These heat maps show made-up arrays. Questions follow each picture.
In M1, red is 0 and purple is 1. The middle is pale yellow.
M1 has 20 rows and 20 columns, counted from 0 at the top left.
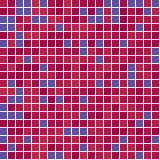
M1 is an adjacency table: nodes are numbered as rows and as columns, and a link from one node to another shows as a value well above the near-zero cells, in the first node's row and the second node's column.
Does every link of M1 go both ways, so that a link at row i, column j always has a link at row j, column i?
yes
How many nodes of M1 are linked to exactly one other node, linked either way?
4
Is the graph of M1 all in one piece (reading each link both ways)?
yes
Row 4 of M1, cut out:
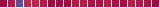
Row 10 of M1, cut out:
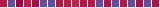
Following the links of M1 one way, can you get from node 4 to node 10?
yes
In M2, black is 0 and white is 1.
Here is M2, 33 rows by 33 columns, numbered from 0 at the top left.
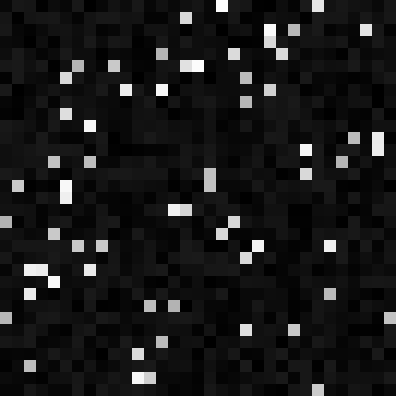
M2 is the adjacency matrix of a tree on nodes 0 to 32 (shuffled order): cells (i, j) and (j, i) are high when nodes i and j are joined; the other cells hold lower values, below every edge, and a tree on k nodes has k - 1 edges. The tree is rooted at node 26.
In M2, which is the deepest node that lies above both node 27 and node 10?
7
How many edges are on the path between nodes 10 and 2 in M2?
3
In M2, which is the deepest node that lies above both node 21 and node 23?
4
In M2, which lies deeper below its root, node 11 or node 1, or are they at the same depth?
node 11
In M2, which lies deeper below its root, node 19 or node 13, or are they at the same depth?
node 13
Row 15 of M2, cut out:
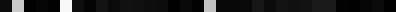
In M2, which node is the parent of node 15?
5
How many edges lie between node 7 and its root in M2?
6
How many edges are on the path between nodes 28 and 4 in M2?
2
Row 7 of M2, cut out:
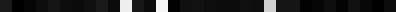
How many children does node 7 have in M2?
2
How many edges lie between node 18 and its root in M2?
2
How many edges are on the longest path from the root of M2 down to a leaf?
21
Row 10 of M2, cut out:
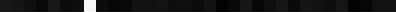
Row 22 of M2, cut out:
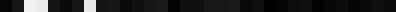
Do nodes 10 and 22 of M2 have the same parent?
yes
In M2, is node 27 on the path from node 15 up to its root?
yes
